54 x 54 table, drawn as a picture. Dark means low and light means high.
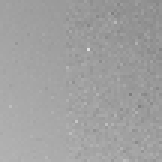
No regular stripes run through it. No single row or column stands out from its neighbours. Overall the values sit about 60% of the way up the scale. A vertical seam about 40% of the way across splits the table, and the left part is calmer. The texture is fine-grained noise. Values rise toward the bottom left.
